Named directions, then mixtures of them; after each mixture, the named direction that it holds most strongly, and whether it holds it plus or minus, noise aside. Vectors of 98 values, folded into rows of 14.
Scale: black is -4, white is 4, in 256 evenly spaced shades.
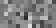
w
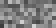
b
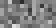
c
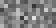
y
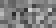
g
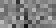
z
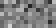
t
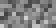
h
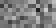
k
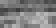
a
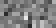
w, minus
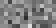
w, plus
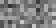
b, plus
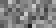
w, minus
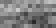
a, minus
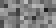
y, minus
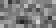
b, minus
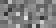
w, minus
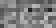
g, minus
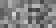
g, minus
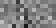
z, plus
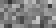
k, plus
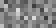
y, plus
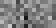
z, plus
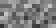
h, minus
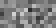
g, minus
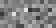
g, minus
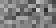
k, minus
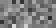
z, minus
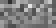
t, minus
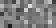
t, minus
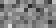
t, plus
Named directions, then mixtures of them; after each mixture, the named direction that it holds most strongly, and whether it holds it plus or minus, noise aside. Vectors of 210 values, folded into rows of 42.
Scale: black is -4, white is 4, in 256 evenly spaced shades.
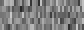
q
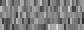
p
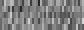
q, plus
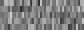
q, plus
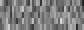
q, minus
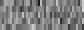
q, plus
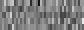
q, plus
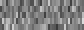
p, minus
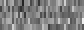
p, minus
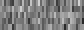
q, minus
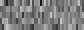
q, minus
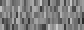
p, plus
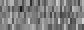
q, plus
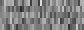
q, plus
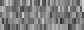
q, plus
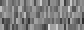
p, plus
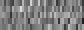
q, minus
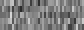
q, plus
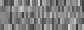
q, minus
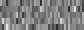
p, minus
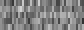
q, minus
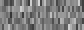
q, minus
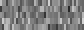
p, minus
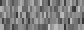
p, plus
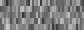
q, minus
